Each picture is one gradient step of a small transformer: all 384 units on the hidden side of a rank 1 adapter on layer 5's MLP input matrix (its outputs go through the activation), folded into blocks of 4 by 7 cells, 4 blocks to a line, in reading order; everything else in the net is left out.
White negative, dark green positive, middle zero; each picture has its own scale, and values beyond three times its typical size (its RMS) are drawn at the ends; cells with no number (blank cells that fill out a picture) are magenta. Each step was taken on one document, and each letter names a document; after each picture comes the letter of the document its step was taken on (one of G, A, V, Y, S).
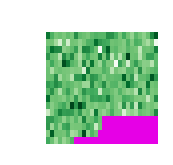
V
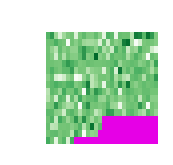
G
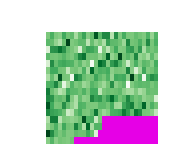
V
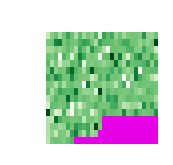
V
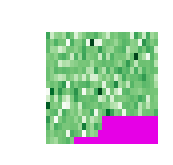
G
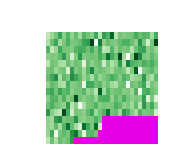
V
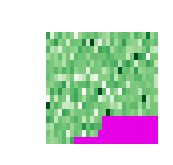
G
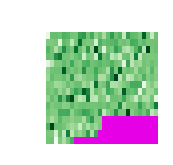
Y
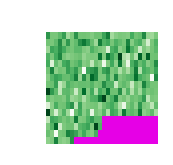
V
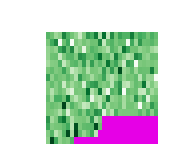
Y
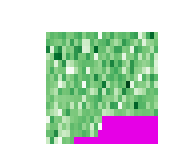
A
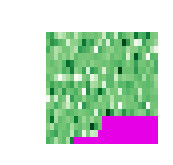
G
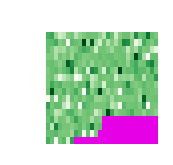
G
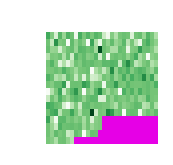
G
